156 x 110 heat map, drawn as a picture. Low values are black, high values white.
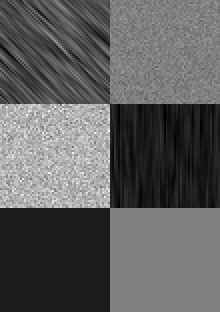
The table splits into 3 rows of 2 panels. Panel 1,1: low, slanting down to the right. Panel 1,2: middling, fine-grained, faint in contrast. Panel 2,1: high, fine-grained. Panel 2,2: very low, streaked downward, faint in contrast. Panel 3,1: very low, flat. Panel 3,2: middling, flat.
